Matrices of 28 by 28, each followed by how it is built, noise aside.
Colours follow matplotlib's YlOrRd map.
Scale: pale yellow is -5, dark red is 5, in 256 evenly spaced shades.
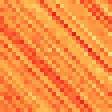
Toeplitz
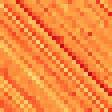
Toeplitz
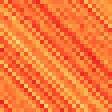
Toeplitz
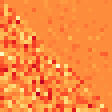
lower triangular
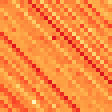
Toeplitz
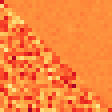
lower triangular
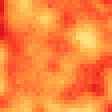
smooth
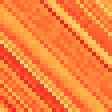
Toeplitz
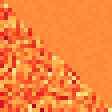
lower triangular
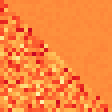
lower triangular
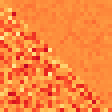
lower triangular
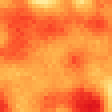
smooth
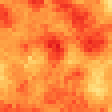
smooth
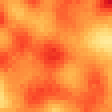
smooth
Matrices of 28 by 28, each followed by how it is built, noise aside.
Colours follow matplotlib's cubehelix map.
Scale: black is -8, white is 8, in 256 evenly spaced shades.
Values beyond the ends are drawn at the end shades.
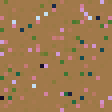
sparse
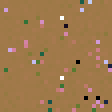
sparse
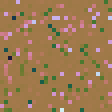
sparse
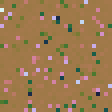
sparse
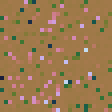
sparse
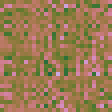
low rank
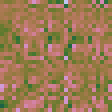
low rank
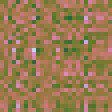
low rank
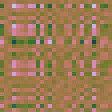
low rank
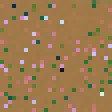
sparse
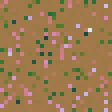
sparse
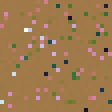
sparse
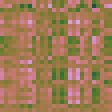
low rank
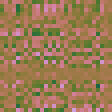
low rank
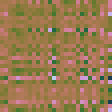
low rank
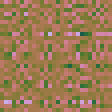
low rank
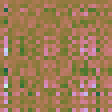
low rank
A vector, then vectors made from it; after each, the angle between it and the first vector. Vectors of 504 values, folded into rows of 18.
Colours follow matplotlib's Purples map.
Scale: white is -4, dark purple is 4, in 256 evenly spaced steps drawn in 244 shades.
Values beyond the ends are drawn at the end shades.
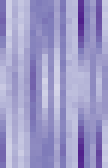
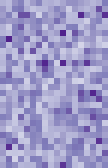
orthogonal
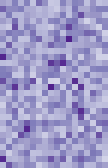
orthogonal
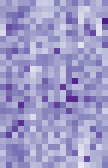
partly opposed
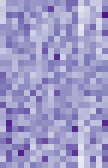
partly opposed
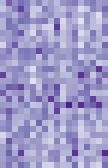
partly opposed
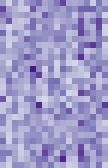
partly aligned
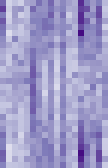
nearly parallel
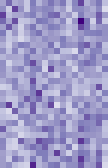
partly aligned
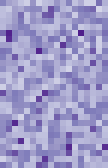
orthogonal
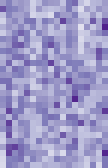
partly opposed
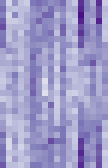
nearly parallel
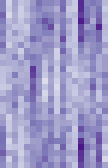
nearly parallel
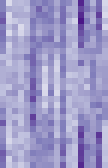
nearly parallel
